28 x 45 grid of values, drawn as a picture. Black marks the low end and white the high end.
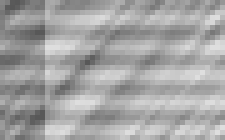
Neither half mirrors the other. The values follow a bell shape. Horizontal stripes repeat 5 times down the table. The right part is higher, past a seam about 20% of the way across.
